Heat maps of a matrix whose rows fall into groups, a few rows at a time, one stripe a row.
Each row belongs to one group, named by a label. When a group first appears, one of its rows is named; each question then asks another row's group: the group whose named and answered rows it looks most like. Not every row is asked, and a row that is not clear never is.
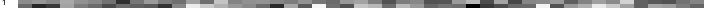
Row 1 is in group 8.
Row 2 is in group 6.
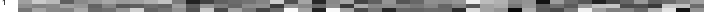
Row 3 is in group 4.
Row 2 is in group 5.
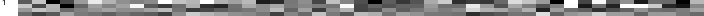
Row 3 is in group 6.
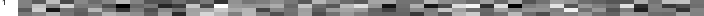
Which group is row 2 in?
8
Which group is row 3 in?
8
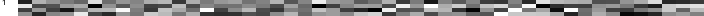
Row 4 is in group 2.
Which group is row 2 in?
5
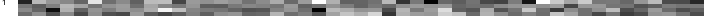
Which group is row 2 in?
2
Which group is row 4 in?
8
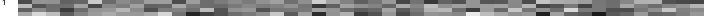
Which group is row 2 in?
5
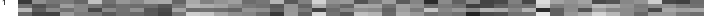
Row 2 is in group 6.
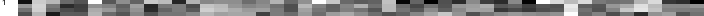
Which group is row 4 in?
8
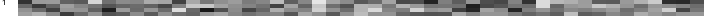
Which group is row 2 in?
6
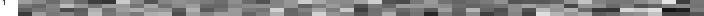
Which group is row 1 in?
4
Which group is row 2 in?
2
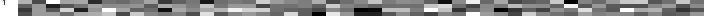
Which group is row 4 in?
4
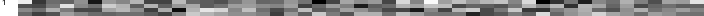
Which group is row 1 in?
5
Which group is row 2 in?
2
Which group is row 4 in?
6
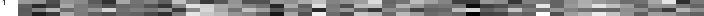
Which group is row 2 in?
6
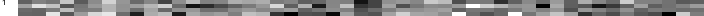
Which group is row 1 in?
2
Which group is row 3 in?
2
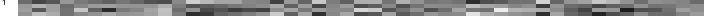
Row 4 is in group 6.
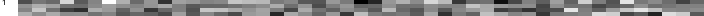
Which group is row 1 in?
2
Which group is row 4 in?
5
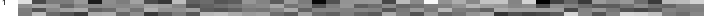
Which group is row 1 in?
5
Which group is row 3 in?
2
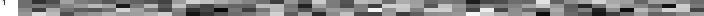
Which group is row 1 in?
6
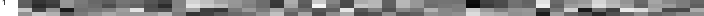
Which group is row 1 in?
6
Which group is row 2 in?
6
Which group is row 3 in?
5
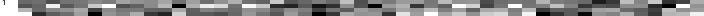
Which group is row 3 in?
5
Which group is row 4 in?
5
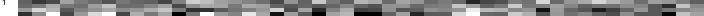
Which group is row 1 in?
6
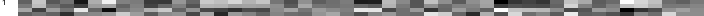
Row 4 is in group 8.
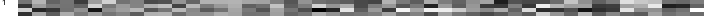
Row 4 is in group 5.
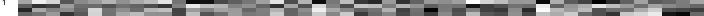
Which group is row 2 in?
6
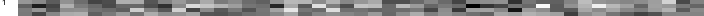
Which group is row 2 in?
6
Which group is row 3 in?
4
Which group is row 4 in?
2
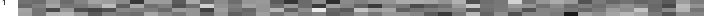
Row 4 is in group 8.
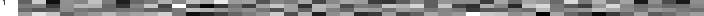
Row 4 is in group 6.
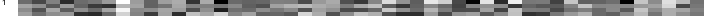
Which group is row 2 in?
4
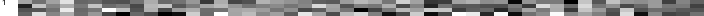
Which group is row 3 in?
2
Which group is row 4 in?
8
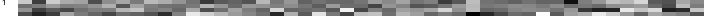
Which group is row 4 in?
6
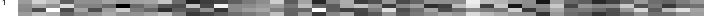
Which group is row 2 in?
8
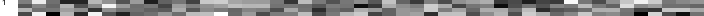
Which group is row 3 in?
5
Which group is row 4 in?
8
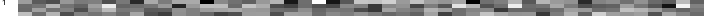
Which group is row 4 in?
5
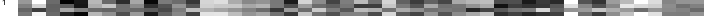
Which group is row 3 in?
6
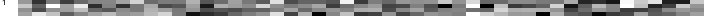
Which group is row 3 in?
2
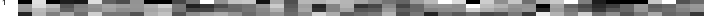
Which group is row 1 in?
8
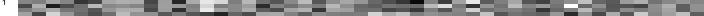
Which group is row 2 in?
8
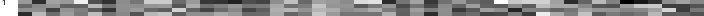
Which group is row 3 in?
4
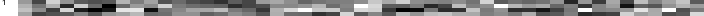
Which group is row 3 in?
4
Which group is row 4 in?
5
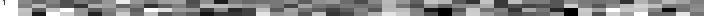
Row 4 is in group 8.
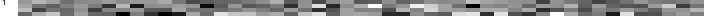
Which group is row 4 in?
8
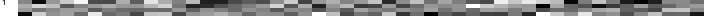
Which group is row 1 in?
2
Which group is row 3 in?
5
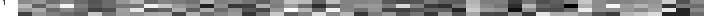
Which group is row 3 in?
4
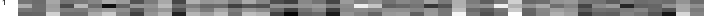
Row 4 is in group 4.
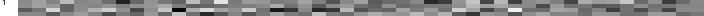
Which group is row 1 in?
8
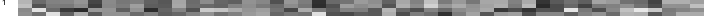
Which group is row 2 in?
5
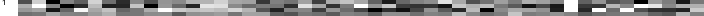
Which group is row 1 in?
8
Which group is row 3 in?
8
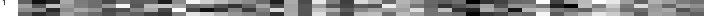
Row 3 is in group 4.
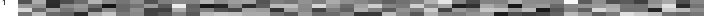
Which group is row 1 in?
8
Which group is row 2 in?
4
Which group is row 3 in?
5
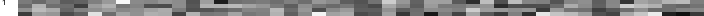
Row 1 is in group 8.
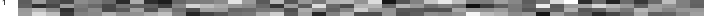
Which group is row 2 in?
6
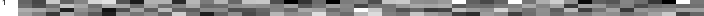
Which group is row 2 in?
2
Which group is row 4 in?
4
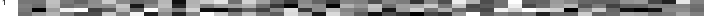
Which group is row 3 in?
2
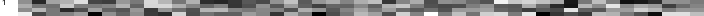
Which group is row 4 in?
5
